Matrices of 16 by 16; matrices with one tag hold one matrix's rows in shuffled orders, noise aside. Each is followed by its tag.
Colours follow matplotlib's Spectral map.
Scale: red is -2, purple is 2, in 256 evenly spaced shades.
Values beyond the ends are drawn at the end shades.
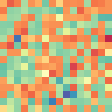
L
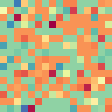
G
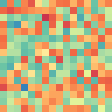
L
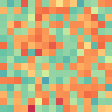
G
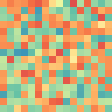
L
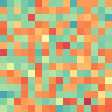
G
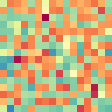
G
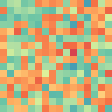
L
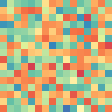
L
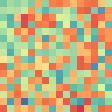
G
